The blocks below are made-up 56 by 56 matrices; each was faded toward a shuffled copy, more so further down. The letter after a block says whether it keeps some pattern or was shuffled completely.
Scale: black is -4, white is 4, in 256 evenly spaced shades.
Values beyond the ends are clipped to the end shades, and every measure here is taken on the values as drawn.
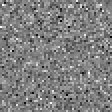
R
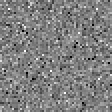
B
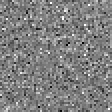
B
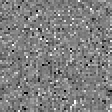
R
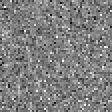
B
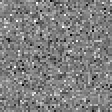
B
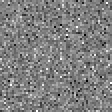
B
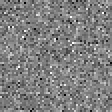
R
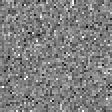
B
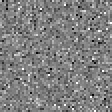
B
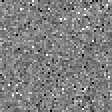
B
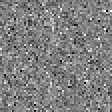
R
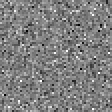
B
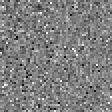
R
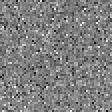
R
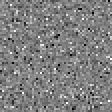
R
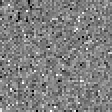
R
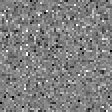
R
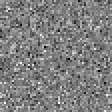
R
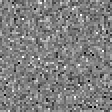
R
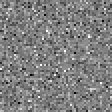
B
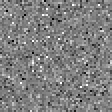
B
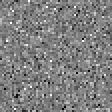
R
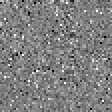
R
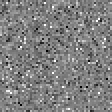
R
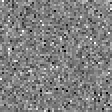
B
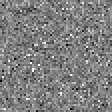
B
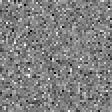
B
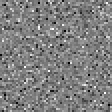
R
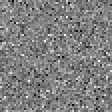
B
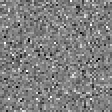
R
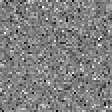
R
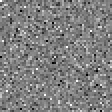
B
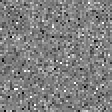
R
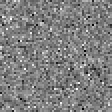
B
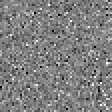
R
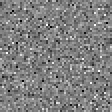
B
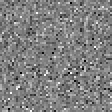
R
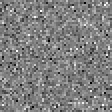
B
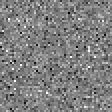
B
